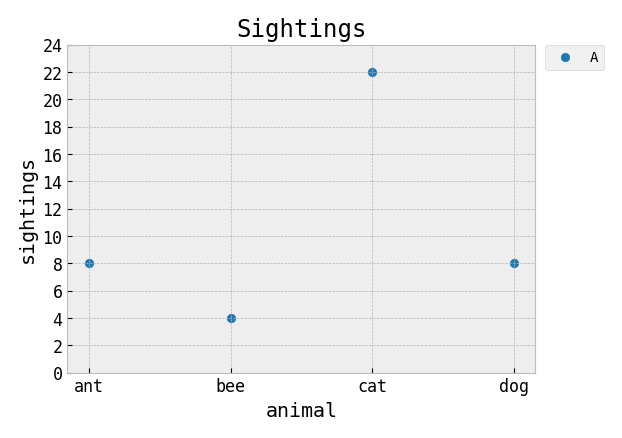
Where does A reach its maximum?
cat
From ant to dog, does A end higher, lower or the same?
the same
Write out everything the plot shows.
Title: Sightings
x-axis: animal, ticks ant bee cat dog
y-axis: sightings, ticks 0 2 4 6 8 10 12 14 16 18 20 22 24
Legend: A
Values:
A: 8 4 22 8
